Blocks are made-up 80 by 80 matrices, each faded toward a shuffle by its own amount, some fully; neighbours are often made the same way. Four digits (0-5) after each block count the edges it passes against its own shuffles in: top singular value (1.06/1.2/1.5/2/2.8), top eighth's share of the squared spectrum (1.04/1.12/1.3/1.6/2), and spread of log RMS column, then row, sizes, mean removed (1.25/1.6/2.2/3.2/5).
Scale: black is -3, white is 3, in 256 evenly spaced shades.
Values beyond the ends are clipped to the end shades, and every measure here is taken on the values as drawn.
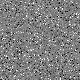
1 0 0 0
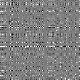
5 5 3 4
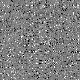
3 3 1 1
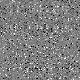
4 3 1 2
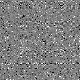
4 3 2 2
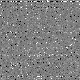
4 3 0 2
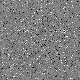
2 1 0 0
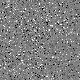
2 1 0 0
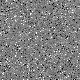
2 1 0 0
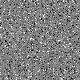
2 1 0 0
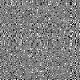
4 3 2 2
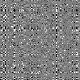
5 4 3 3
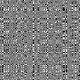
5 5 4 3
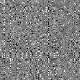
4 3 2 1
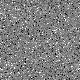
2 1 0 0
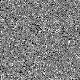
3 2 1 1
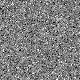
1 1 0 0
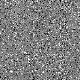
2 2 2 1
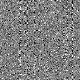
3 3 3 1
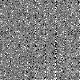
3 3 3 0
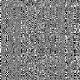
4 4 4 2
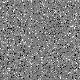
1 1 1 0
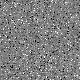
0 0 0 0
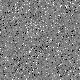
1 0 0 0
